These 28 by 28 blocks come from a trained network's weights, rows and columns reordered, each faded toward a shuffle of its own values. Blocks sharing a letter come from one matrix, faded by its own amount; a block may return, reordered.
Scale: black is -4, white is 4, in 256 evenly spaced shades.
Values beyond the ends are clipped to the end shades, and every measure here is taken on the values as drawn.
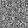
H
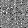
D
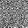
H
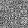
H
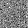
D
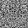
H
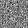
D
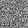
H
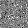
D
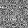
H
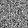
D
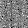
D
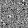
D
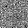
D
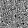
D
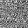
H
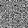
H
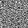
H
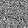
H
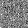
D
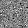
D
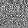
H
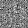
D
